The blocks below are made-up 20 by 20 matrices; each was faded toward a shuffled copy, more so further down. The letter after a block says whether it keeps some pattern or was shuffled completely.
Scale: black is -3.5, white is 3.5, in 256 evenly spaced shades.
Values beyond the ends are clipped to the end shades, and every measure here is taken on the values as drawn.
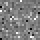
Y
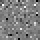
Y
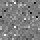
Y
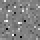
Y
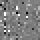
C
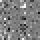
C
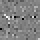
C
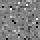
Y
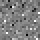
Y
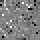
Y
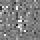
C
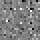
C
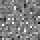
Y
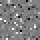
Y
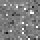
Y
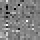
C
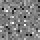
Y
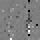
C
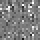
C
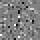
Y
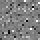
Y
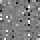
C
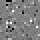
C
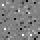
Y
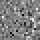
Y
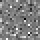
C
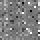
C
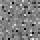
Y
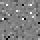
Y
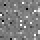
Y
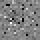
Y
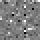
C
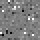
Y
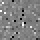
Y
